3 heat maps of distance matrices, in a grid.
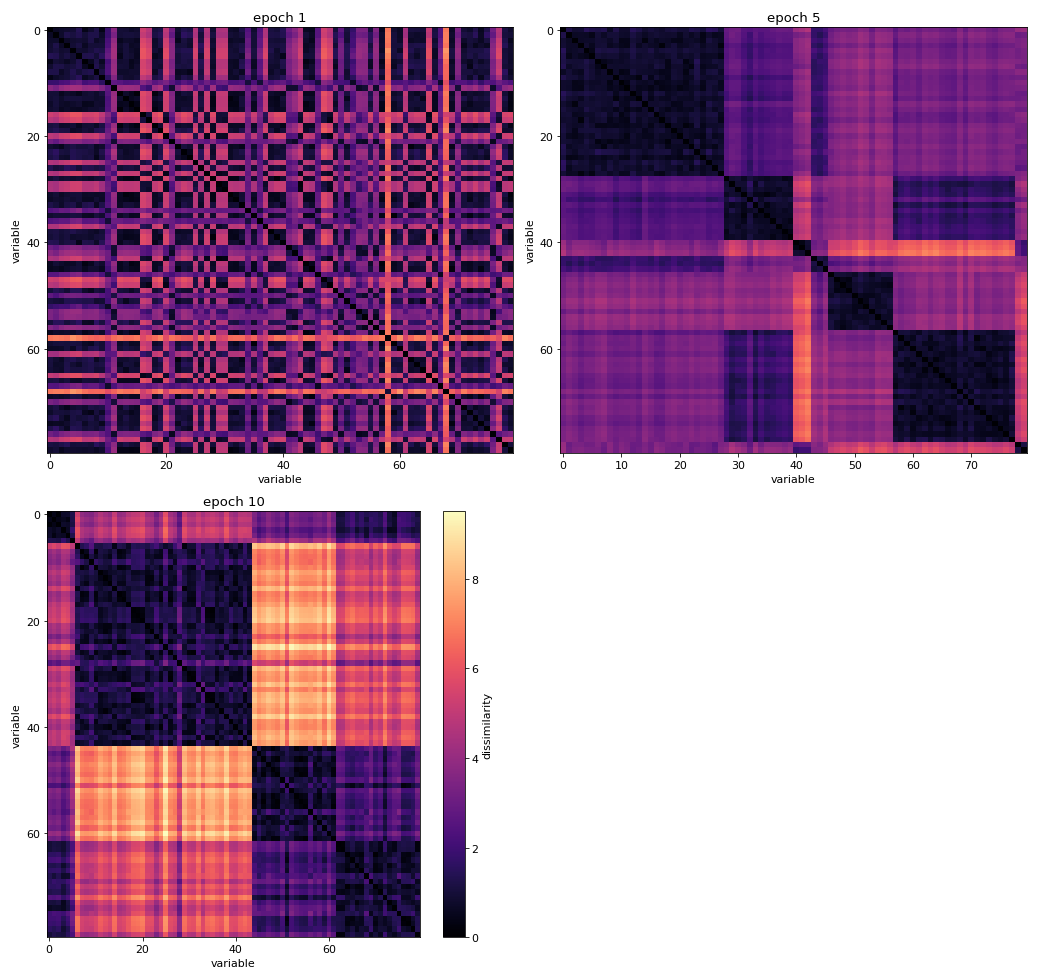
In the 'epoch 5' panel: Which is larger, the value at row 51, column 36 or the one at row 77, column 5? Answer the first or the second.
the first
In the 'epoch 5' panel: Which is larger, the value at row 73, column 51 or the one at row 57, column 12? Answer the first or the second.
the first
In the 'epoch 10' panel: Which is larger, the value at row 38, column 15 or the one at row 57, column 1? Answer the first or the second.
the second
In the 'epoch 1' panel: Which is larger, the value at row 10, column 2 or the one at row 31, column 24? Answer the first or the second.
the first
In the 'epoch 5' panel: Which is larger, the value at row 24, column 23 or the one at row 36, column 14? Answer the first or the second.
the second
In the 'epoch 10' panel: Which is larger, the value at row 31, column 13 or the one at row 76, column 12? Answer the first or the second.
the second
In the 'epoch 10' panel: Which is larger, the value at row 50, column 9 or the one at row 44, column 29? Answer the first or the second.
the second
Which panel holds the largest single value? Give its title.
epoch 10
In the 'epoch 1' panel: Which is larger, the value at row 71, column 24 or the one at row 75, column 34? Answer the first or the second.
the second
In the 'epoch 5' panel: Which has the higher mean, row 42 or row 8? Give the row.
42
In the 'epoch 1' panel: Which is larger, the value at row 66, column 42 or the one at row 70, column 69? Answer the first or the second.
the first
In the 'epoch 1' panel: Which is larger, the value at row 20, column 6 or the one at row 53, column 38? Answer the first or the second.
the first
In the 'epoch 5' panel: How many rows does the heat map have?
80
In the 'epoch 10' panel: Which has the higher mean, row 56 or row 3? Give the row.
56
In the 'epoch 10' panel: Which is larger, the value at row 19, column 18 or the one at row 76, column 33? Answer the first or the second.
the second
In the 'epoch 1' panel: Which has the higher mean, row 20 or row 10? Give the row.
20
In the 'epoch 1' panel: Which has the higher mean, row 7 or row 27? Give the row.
27
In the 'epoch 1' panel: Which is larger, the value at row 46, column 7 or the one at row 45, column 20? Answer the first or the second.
the second
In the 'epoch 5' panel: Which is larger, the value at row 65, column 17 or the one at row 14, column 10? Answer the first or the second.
the first
